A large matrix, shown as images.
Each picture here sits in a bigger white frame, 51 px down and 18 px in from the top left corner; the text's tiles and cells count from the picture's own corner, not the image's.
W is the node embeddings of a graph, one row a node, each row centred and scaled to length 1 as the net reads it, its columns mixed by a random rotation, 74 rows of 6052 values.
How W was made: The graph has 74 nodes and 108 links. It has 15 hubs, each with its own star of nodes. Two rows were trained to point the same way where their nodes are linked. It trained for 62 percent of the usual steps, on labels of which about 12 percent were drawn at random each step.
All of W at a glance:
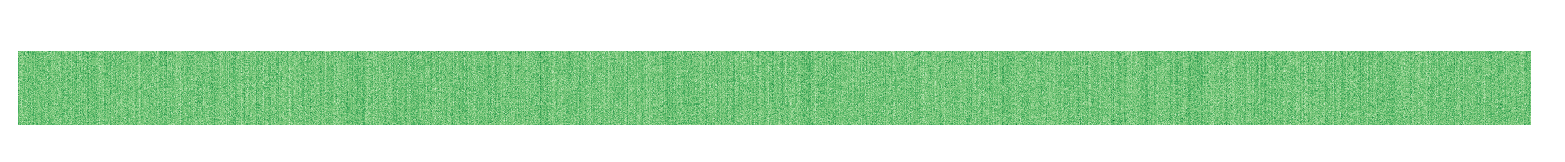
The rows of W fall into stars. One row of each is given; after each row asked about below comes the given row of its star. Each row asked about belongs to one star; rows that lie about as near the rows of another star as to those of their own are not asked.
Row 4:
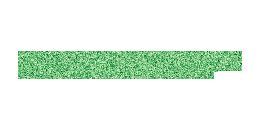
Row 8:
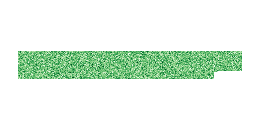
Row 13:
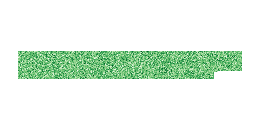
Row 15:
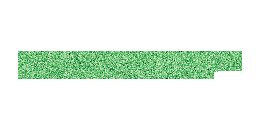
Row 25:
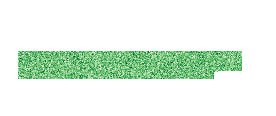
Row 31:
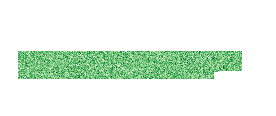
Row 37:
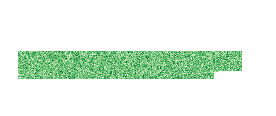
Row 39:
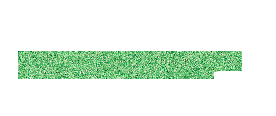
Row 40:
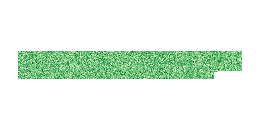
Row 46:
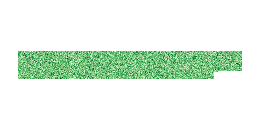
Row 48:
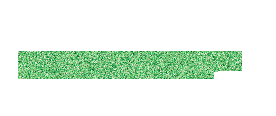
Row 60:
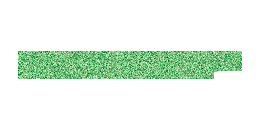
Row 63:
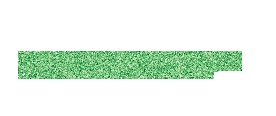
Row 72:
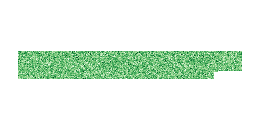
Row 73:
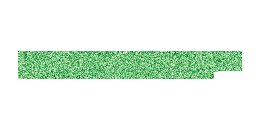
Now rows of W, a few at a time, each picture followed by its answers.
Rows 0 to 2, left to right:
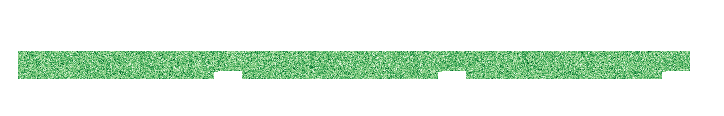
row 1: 63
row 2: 63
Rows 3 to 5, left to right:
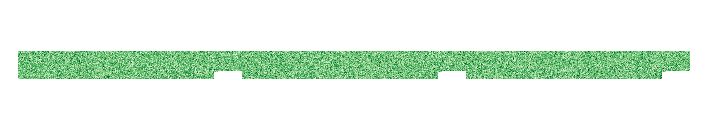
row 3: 63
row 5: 60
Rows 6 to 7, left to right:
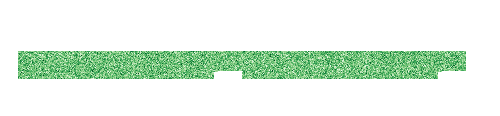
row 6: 40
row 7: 13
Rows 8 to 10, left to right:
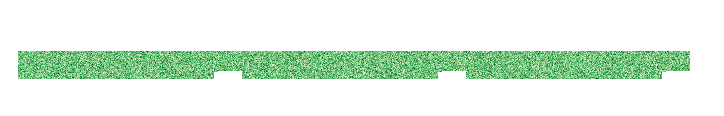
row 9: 72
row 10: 40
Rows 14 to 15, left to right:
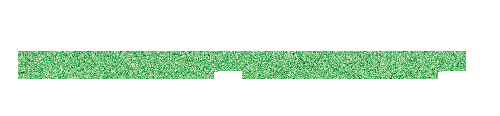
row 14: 63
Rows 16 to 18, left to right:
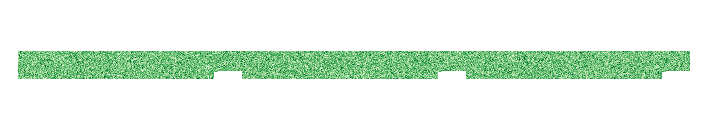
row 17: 72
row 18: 4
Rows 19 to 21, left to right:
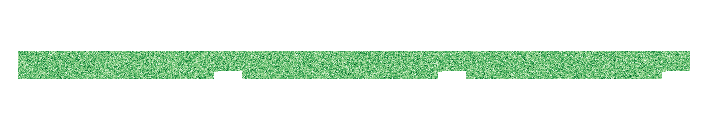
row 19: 15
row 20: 46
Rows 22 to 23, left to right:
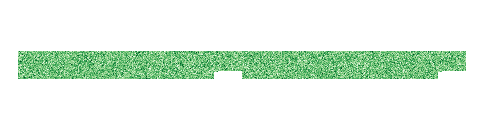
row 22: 25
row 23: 13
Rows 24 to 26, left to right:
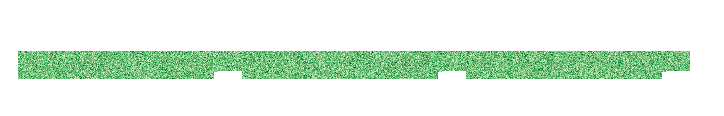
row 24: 8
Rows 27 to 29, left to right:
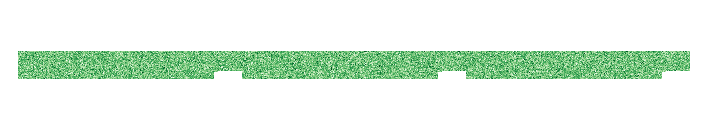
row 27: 60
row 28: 37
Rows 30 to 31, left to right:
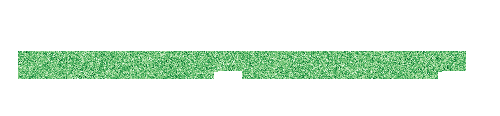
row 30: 8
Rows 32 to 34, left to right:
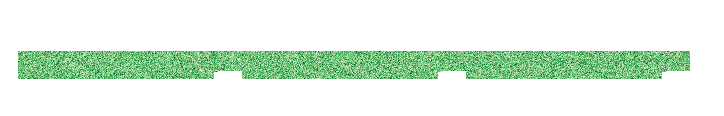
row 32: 40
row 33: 46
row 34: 73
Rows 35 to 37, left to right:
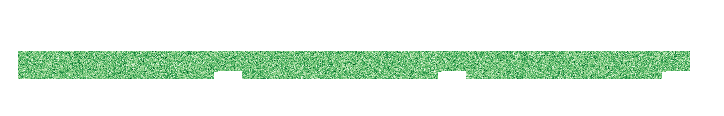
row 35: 63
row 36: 46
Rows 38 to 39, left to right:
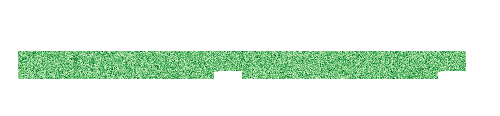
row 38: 37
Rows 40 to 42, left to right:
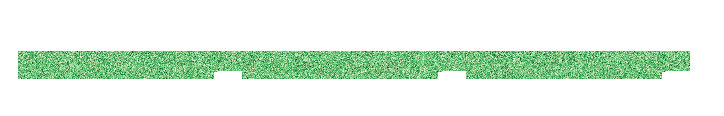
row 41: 25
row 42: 13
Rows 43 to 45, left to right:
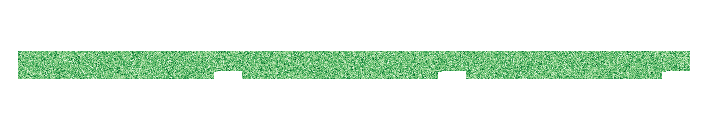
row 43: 39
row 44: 4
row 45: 8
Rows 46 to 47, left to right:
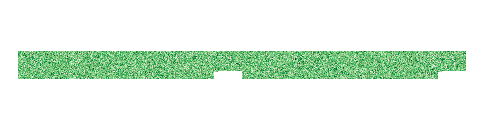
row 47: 31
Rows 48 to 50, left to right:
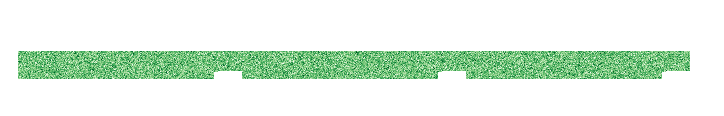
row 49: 73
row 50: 46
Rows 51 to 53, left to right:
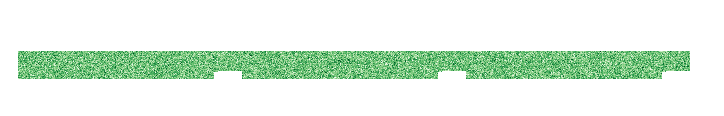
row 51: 48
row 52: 25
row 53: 15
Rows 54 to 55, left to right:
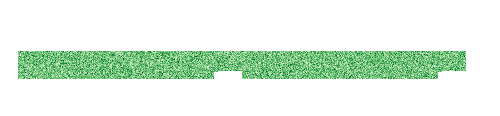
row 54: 60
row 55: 73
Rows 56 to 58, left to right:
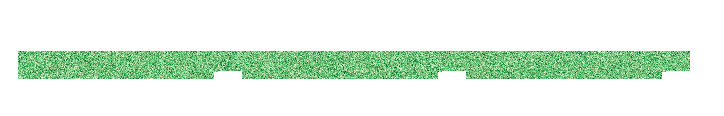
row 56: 48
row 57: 31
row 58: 25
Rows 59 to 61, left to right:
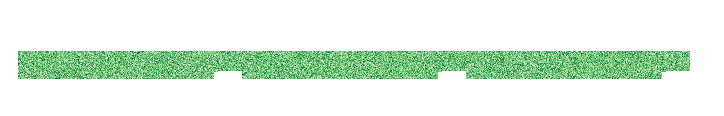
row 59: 39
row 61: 48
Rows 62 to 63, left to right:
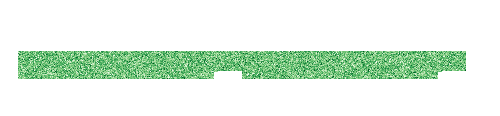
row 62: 72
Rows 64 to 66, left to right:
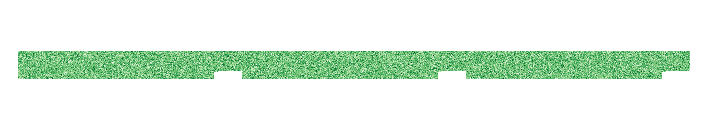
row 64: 48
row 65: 31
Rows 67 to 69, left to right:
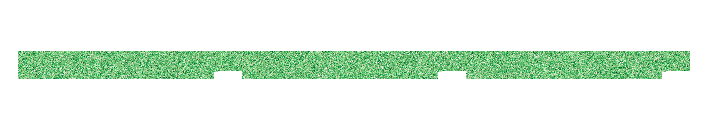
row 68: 48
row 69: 37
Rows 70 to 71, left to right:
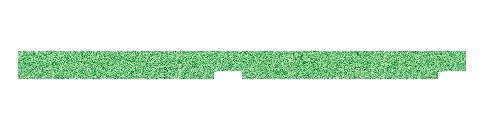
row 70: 13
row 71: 25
